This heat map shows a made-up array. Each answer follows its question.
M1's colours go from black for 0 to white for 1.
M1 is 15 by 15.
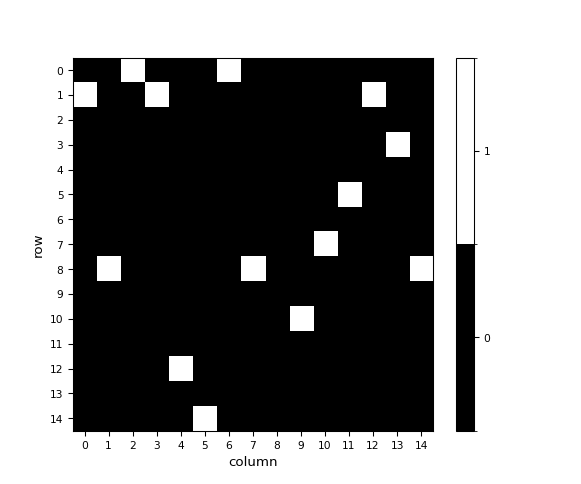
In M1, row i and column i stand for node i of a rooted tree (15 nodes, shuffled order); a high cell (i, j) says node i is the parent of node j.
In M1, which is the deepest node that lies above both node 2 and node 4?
1
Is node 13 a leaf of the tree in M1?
yes
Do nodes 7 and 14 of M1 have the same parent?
yes
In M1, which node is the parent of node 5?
14
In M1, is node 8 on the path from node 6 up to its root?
yes
